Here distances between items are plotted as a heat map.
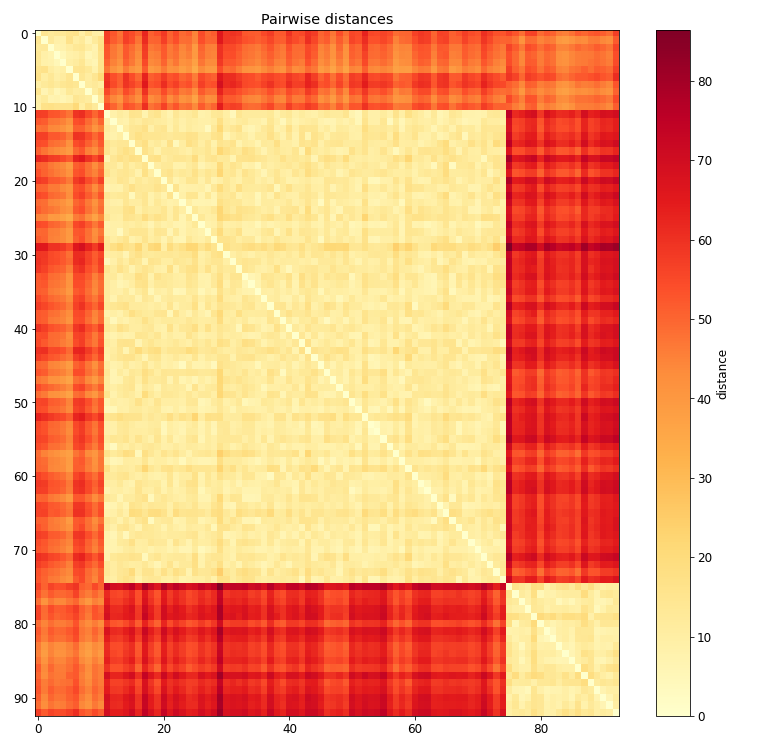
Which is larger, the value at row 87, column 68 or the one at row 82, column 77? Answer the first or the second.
the first
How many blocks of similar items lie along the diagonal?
3
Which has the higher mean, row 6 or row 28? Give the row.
6
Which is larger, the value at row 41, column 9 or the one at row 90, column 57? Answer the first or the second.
the second
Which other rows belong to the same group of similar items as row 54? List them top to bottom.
11, 12, 13, 14, 15, 16, 17, 18, 19, 20, 21, 22, 23, 24, 25, 26, 27, 28, 29, 30, 31, 32, 33, 34, 35, 36, 37, 38, 39, 40, 41, 42, 43, 44, 45, 46, 47, 48, 49, 50, 51, 52, 53, 55, 56, 57, 58, 59, 60, 61, 62, 63, 64, 65, 66, 67, 68, 69, 70, 71, 72, 73, 74
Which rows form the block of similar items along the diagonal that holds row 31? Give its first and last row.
11 to 74
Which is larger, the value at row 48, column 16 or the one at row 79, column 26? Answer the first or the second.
the second
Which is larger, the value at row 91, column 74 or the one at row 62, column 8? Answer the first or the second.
the first
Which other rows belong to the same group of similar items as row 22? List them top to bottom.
11, 12, 13, 14, 15, 16, 17, 18, 19, 20, 21, 23, 24, 25, 26, 27, 28, 29, 30, 31, 32, 33, 34, 35, 36, 37, 38, 39, 40, 41, 42, 43, 44, 45, 46, 47, 48, 49, 50, 51, 52, 53, 54, 55, 56, 57, 58, 59, 60, 61, 62, 63, 64, 65, 66, 67, 68, 69, 70, 71, 72, 73, 74
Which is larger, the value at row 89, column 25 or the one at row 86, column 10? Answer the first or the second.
the first
